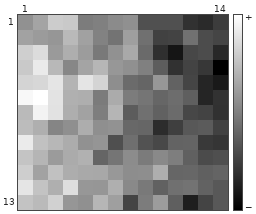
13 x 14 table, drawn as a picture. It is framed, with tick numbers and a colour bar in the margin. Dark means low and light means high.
There is an overall slope up to the left. Overall the values sit about 50% of the way up the scale. The ninth with the highest average is the middle left. The ninth with the lowest average is the top right.
